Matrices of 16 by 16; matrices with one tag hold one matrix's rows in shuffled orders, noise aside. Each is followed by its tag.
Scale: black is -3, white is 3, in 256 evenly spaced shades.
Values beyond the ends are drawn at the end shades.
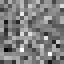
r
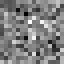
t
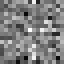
t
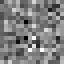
t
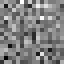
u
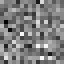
u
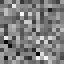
u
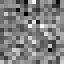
t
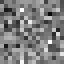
r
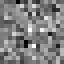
t
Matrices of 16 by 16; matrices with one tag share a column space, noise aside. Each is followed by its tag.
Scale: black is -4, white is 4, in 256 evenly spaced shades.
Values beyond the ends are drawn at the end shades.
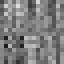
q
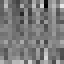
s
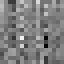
q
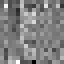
s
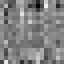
s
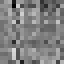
s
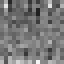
s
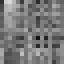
q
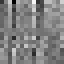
q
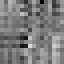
q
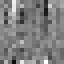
s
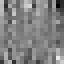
s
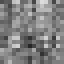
q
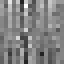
q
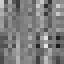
q
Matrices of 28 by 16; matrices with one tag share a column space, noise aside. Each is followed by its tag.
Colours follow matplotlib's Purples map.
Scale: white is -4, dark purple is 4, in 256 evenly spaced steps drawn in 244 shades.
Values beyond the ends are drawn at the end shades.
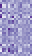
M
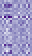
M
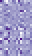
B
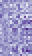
M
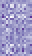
M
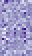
B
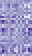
M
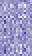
M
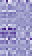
B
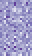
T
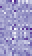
B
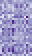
M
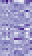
B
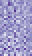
T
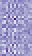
M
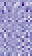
T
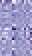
B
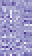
T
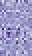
B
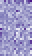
B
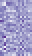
T
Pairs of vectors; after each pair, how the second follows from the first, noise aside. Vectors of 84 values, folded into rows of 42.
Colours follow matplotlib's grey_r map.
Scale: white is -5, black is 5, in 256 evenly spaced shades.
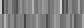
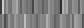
negated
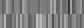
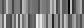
scaled up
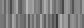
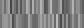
sign-scrambled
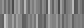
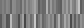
reversed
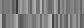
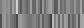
negated
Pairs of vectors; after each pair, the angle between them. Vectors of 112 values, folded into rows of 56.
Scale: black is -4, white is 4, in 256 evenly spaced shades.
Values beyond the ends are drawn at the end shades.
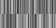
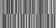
orthogonal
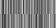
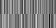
nearly opposite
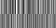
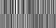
nearly parallel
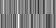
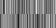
partly opposed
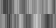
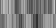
nearly opposite
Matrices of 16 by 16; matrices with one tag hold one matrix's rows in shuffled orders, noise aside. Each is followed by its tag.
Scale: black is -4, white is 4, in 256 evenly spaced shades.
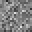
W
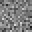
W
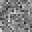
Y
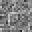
Y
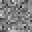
Y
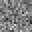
W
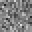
W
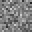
W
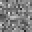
Y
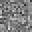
Y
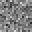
W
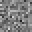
Y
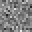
W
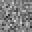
W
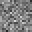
W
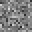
Y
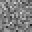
W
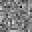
Y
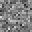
Y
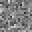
Y
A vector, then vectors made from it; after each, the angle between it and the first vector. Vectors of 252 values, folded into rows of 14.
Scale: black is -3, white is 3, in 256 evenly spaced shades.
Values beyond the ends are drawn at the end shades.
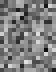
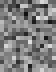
orthogonal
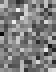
nearly opposite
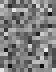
partly opposed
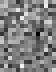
nearly opposite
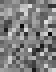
partly opposed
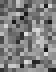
nearly parallel
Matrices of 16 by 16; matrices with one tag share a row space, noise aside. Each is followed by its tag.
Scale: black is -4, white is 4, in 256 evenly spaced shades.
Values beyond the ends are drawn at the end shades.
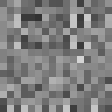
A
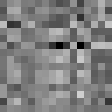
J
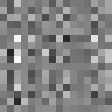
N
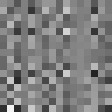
N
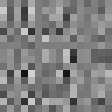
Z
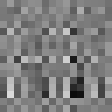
A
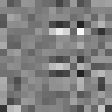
J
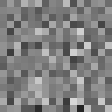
A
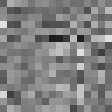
J
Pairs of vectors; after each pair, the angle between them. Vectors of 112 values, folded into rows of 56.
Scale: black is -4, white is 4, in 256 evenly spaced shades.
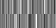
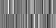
orthogonal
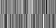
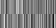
partly aligned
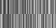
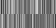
orthogonal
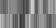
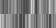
nearly parallel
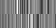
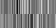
nearly opposite
